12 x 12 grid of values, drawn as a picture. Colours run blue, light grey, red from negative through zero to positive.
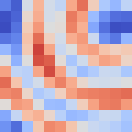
Grain: blotchy. Rings: centred on the top right. Average level on the scale: 50%.
